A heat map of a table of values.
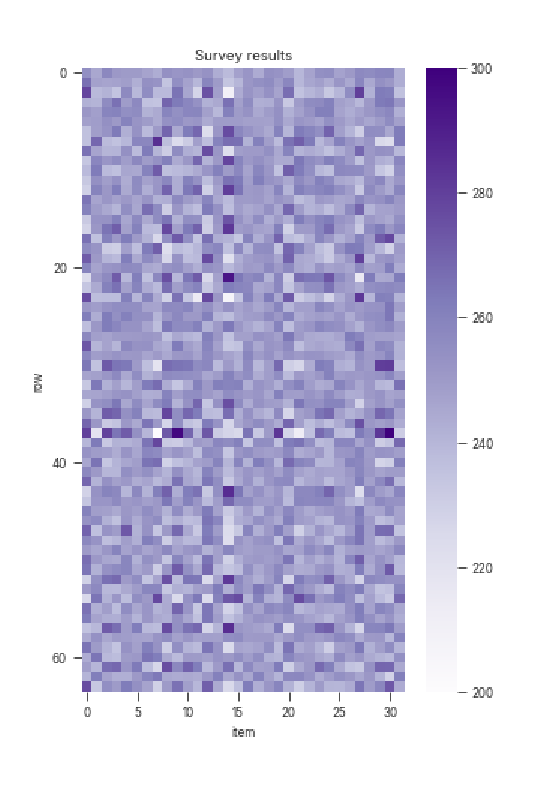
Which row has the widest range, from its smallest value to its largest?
37
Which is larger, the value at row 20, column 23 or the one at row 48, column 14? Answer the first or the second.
the first
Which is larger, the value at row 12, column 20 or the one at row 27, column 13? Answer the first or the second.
the second
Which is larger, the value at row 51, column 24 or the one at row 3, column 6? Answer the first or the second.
the first
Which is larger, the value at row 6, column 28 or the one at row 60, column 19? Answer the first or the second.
the first
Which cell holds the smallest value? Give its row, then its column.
37, 7
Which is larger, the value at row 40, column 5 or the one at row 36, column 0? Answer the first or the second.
the second
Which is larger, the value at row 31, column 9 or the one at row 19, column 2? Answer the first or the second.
the first
